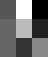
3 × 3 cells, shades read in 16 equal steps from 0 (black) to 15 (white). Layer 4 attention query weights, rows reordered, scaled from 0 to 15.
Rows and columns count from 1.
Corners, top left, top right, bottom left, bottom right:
5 0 6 8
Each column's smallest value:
5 3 0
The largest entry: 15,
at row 1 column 2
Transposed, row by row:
5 6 6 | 15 11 3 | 0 2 8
